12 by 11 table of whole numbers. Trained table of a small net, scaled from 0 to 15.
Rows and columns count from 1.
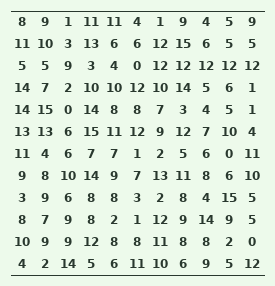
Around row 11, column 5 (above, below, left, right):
2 6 12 8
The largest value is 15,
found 4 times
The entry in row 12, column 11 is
12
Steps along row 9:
up down up same down down up down up down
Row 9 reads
3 9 6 8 8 3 2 8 4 15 5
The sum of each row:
72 92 86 91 79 112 60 105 71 84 85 84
